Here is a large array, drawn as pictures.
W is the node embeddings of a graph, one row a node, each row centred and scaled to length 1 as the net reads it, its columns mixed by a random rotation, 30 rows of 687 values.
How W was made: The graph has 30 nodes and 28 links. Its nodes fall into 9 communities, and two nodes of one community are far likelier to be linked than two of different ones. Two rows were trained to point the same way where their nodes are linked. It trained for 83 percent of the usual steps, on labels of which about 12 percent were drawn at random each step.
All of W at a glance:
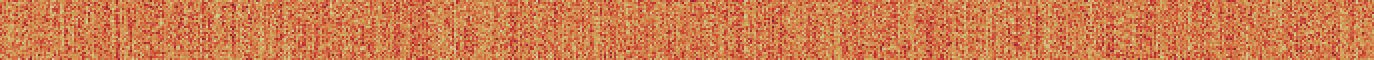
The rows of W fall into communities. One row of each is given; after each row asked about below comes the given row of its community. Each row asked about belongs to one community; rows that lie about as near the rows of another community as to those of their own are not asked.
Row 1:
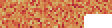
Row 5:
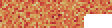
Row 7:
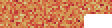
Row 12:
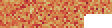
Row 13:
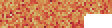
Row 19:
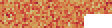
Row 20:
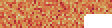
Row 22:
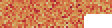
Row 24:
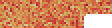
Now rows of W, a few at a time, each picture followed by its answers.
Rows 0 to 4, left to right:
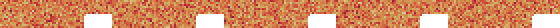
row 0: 7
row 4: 12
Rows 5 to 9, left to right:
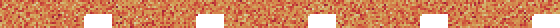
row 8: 19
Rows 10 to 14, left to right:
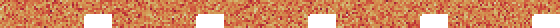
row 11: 12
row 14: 22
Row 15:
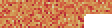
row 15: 20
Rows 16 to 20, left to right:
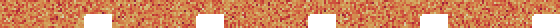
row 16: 1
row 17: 5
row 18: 22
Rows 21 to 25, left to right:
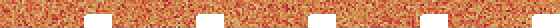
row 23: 24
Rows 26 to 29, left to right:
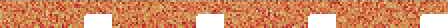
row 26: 1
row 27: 13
